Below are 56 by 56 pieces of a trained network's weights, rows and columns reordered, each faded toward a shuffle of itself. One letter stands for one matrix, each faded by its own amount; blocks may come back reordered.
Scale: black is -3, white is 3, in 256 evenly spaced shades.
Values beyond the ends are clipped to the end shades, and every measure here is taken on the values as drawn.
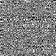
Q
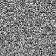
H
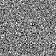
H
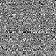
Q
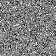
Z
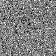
Z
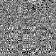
Q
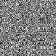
Q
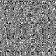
Q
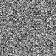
H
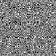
Q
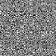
Q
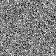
Z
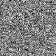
H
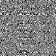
Q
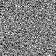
H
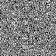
H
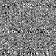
Q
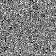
Z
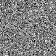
H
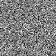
H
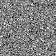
Z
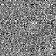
Q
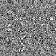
Q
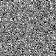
Z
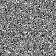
Z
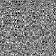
Q
